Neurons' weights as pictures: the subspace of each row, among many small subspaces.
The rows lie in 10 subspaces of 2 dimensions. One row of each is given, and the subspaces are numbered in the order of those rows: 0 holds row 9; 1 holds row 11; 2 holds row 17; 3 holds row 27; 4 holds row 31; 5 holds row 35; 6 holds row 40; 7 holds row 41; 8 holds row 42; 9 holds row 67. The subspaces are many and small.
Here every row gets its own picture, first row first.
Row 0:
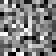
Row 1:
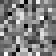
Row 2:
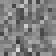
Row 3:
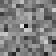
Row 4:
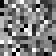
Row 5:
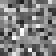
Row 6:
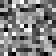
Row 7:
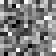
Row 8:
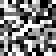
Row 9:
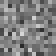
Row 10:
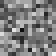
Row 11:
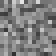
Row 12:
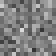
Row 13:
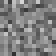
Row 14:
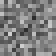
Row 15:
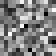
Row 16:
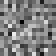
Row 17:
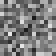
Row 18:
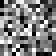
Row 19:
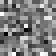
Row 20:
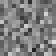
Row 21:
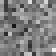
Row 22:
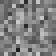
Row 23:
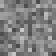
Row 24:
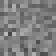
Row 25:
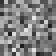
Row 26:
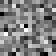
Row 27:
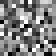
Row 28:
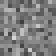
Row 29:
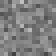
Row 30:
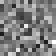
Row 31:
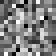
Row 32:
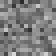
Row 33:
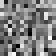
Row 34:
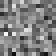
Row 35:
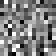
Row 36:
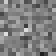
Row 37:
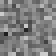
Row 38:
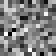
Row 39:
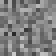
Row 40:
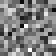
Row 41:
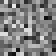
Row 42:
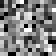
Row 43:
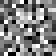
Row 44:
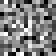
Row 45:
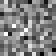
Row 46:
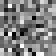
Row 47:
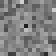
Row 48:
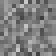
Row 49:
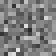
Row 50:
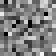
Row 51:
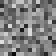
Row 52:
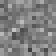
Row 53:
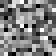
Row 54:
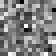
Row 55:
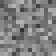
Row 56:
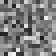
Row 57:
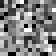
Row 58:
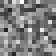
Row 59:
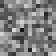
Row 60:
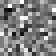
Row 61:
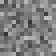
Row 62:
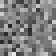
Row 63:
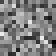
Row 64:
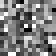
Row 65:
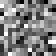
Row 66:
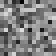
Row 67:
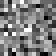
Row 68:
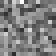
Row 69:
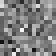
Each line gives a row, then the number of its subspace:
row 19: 6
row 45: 7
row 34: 9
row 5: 0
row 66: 1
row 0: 7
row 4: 2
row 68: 1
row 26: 6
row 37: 6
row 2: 4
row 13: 1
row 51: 0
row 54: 8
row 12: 2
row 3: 6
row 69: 2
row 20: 3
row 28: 0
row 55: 0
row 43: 7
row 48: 4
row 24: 9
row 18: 2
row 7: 4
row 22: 4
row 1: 4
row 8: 3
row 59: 5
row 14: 2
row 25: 2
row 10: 5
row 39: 1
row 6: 9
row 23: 5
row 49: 7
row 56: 7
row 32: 9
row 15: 6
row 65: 8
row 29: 9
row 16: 5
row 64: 8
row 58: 1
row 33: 5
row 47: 8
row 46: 0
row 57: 8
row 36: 8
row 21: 4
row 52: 5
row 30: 3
